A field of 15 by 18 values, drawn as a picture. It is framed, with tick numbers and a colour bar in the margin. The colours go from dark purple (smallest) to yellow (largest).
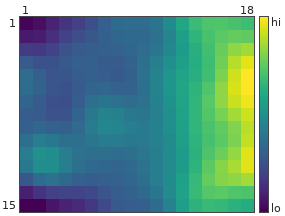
There is an overall slope up to the right. The field is mottled with small blotches. No lone cell stands out from its neighbours. No regular stripes run through it. The ninth with the highest average is the middle right.
